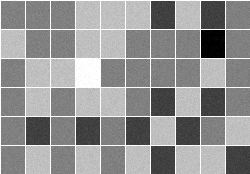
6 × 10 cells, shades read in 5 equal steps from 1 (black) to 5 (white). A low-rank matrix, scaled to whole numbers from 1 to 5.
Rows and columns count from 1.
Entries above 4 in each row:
0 0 1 0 0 0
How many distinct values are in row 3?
3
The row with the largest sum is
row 3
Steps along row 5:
down up down up down up down up up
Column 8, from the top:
4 3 3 4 2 4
